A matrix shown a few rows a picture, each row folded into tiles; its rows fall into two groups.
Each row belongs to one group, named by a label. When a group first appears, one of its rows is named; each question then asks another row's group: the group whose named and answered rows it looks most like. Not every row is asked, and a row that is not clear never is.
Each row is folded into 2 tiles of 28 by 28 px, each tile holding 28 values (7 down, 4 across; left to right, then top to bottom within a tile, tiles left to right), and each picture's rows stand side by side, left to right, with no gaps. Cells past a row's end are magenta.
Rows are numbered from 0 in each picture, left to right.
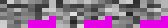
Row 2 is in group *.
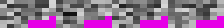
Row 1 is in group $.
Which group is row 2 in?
*
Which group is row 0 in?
*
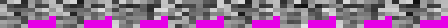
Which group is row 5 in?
$
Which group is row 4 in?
*
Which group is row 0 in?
*
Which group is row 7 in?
*
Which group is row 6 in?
*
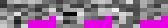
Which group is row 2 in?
*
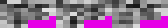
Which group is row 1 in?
*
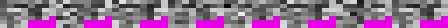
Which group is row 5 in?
*
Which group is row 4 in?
$
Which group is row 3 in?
$
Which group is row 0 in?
$
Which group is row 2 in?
*
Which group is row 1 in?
*
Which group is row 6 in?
*
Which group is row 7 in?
$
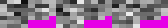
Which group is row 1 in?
$
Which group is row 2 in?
$
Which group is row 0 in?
*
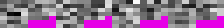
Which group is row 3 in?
$
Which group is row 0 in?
$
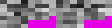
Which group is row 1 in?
$
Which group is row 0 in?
*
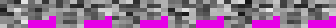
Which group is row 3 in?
$
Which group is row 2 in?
*
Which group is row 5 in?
$
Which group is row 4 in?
*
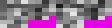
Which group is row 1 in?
$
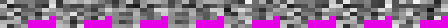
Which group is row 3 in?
$
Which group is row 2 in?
$
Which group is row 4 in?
$
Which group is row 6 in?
*
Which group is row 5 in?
*
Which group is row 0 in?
*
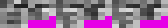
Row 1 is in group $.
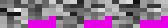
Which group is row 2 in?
*
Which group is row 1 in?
*
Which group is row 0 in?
$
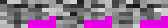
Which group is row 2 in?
$
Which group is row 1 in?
*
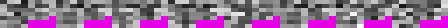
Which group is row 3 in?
*
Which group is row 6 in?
$
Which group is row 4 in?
*
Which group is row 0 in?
*
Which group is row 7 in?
*
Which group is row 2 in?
$
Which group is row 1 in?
$
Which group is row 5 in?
$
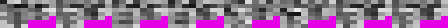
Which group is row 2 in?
$
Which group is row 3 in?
$
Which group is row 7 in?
$
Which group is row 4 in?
$
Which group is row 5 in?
$
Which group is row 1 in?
$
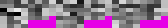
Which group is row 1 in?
*
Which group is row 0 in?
$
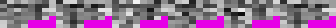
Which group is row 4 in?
$
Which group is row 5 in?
*
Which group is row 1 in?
*
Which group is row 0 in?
*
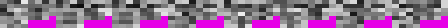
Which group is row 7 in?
*
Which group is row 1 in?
$
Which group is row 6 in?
*
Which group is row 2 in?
$
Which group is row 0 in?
$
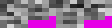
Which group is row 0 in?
$
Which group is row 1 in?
$
